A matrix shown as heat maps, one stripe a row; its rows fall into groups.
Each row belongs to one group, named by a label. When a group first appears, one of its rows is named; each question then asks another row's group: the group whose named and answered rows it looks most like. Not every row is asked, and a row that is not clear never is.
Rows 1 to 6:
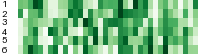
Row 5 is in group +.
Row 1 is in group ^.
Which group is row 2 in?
^
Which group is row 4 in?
+
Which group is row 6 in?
+
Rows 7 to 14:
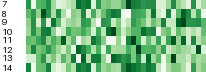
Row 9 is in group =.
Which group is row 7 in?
^
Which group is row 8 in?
=
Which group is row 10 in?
^
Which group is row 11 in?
+
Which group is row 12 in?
^
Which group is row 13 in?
+
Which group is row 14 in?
^
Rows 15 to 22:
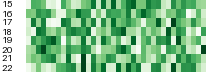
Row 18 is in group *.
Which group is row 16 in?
^
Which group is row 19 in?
=
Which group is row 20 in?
*
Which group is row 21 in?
=
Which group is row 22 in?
+
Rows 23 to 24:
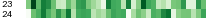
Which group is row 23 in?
^
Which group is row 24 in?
*
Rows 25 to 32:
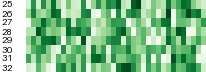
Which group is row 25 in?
=
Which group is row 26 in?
=
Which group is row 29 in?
=
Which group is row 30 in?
+
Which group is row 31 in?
+
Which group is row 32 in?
+
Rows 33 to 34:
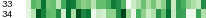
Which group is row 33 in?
*
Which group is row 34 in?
*
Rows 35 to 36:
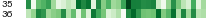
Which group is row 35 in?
^
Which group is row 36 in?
+
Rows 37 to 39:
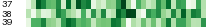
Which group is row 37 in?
*
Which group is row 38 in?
+
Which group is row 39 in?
*
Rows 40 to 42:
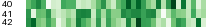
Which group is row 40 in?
+
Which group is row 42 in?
^
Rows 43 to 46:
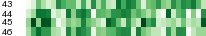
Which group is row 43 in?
+
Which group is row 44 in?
*
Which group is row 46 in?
*
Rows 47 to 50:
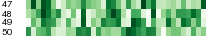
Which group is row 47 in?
^
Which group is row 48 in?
=
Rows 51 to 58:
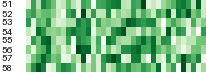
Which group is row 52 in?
=
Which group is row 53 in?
^
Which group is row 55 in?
^
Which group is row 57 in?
=
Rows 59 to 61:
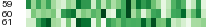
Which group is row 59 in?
^
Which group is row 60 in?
+
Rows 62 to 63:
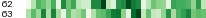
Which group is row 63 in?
=
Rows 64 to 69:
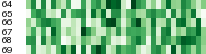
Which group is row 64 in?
=
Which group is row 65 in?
+
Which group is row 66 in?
=
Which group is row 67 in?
=
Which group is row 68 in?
=
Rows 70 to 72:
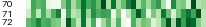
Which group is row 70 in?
+
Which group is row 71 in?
=
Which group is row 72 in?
=
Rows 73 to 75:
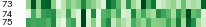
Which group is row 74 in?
=
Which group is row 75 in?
=
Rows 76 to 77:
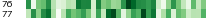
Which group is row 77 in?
^
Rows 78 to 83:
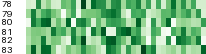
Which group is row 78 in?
+
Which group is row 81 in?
+
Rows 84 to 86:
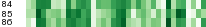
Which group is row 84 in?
*
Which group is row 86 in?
*
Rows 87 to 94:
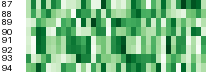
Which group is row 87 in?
=
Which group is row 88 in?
^
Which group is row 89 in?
+
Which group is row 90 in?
+
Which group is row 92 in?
*
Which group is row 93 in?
^
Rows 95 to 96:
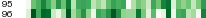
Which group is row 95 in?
*
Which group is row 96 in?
*
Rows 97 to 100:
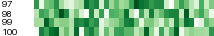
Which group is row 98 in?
=
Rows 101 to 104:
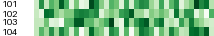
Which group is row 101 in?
=
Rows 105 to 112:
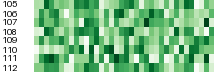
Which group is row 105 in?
*
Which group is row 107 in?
^
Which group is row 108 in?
*
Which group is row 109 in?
=
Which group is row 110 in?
+
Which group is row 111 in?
=
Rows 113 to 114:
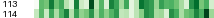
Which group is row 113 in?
=
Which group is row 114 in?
=
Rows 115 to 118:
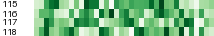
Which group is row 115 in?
^
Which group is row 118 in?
+
